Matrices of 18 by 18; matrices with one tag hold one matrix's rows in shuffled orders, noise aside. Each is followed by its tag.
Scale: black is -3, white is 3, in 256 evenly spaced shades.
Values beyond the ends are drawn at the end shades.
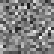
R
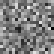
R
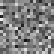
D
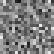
R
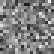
D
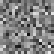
R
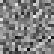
R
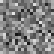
R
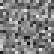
D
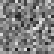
R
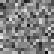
D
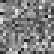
D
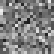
D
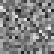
R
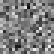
R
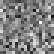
R
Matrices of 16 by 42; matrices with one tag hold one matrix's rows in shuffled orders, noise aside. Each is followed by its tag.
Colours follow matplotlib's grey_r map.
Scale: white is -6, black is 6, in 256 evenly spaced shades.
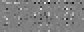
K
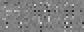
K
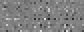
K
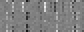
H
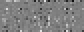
K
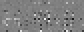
K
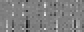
H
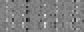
H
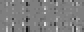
H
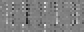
H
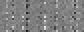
H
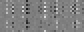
H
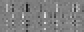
H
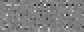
K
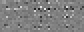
K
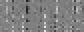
H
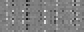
H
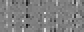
H
